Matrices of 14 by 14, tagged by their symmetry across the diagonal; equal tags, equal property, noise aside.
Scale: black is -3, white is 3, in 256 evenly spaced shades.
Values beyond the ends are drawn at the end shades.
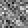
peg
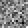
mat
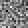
peg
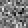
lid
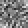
mat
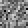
lid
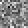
lid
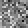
lid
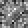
mat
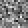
peg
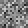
mat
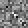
mat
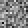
lid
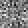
peg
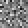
peg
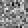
lid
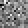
peg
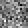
peg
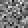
lid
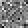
mat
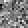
peg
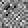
mat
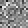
mat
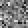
lid
